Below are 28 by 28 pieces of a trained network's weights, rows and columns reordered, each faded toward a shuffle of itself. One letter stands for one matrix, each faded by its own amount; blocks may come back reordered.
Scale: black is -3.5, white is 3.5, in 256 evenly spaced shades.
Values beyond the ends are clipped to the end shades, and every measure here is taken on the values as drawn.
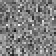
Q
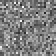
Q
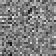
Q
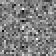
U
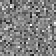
U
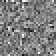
Q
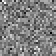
Q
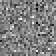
U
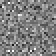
Q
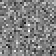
U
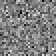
U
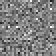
Q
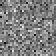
U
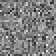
Q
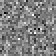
U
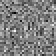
Q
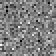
U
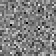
U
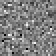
U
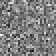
Q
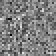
Q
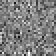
Q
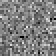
U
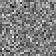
Q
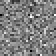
Q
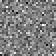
U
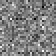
Q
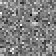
U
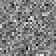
U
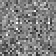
Q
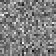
Q
